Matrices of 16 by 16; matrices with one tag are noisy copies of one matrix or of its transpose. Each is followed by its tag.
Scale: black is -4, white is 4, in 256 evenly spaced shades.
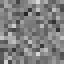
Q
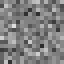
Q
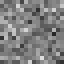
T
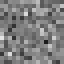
Q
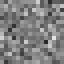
Q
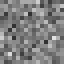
Q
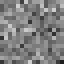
T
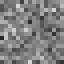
T
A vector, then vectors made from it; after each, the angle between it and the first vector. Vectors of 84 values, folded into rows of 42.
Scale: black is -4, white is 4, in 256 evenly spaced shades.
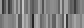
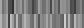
partly aligned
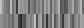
orthogonal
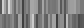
nearly opposite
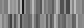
partly opposed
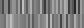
partly aligned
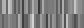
nearly opposite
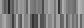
partly aligned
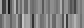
nearly parallel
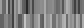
partly aligned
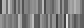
nearly opposite
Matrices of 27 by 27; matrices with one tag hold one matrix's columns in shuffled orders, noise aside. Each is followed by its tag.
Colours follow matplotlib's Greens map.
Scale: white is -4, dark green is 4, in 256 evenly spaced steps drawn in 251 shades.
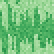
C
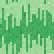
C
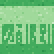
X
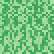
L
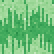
C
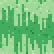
C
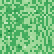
L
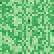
L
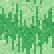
C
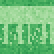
X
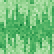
C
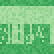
X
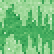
C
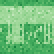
X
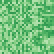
L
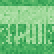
X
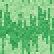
C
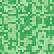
L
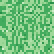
L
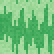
C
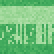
X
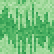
C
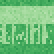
X
